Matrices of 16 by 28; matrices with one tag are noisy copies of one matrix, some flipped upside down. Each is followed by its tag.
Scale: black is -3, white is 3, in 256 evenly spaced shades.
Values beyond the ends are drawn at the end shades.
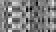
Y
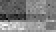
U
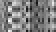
Y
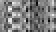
Y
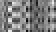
Y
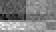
U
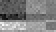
U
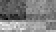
U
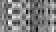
Y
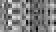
Y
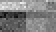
U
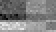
U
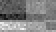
U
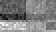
U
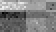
U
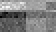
U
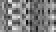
Y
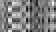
Y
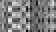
Y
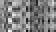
Y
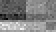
U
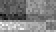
U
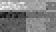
U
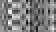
Y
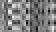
Y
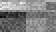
U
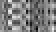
Y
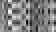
Y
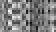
Y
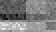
U
